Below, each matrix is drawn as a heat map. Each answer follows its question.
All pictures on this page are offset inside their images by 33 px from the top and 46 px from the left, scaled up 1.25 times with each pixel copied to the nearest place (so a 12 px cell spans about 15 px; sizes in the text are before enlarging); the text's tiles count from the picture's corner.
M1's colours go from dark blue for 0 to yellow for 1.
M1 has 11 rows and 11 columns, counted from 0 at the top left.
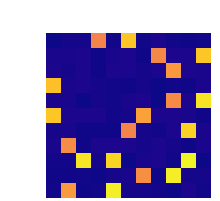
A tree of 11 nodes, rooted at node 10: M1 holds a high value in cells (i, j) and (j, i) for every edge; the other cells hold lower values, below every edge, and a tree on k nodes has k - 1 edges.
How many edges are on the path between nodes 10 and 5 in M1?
5
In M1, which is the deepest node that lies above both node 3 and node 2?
8
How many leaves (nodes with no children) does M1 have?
3
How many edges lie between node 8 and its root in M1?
2
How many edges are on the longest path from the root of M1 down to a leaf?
7
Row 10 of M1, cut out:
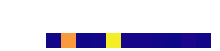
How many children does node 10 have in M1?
2
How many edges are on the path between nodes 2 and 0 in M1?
5
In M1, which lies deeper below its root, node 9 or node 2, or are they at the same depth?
the same depth
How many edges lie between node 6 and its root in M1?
4
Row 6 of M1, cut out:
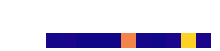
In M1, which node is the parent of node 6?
9
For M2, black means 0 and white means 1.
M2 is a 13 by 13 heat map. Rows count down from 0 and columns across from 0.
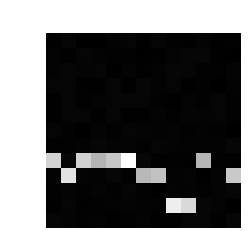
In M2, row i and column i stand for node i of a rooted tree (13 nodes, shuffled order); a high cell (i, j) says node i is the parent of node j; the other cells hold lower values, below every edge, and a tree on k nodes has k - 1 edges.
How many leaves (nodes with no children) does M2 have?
10
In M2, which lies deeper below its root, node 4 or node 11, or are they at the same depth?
node 4
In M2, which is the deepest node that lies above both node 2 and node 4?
8
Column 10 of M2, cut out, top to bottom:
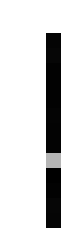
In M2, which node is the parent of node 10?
8
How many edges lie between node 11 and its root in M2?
0
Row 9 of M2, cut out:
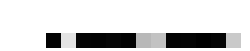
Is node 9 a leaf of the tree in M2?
no
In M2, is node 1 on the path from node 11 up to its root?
no
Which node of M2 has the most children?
8
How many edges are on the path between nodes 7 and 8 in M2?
3
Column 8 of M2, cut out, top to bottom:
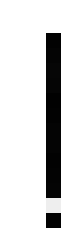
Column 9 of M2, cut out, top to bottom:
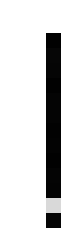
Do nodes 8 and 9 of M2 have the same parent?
yes
